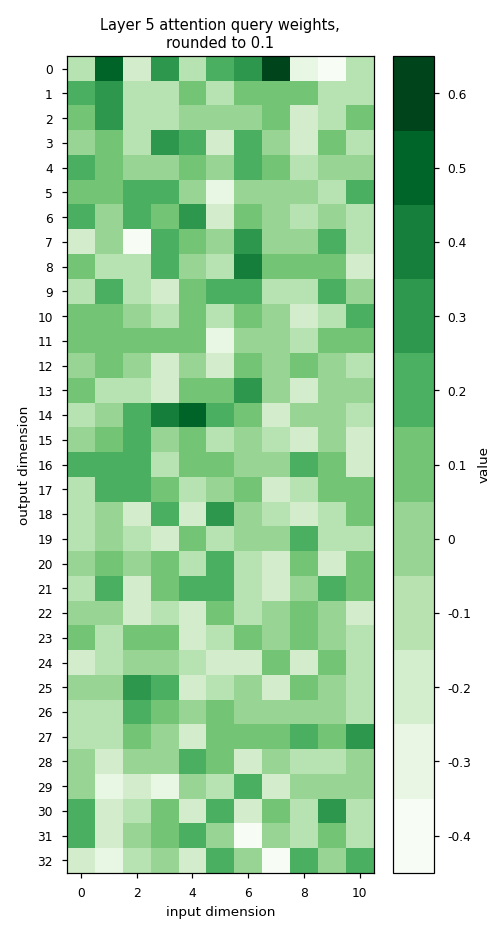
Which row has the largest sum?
14
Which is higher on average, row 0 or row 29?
row 0
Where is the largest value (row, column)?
0 7
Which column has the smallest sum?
8
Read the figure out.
Title: Layer 5 attention query weights, rounded to 0.1
x-axis: input dimension, ticks 0 2 4 6 8 10
y-axis: output dimension, ticks 0 1 2 3 4 5 6 7 8 9 10 11 12 13 14 15 16 17 18 19 20 21 22 23 24 25 26 27 28 29 30 31 32 (0 at the top)
Colour bar: value, ticks -0.4 -0.3 -0.2 -0.1 0 0.1 0.2 0.3 0.4 0.5 0.6
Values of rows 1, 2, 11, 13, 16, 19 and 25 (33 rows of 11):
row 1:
0.2 0.3 -0.1 -0.1 0.1 -0.1 0.1 0.1 0.1 -0.1 -0.1
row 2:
0.1 0.3 -0.1 -0.1 0 0 0 0.1 -0.2 -0.1 0.1
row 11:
0.1 0.1 0.1 0.1 0.1 -0.3 0 0 -0.1 0.1 0.1
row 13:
0.1 -0.1 -0.1 -0.2 0.1 0.1 0.3 0 -0.2 0 0
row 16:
0.2 0.2 0.2 -0.1 0.1 0.1 0 0 0.2 0.1 -0.2
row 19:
-0.1 0 -0.1 -0.2 0.1 -0.1 0 0 0.2 -0.1 -0.1
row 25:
0 0 0.3 0.2 -0.2 -0.1 0 -0.2 0.1 0 -0.1
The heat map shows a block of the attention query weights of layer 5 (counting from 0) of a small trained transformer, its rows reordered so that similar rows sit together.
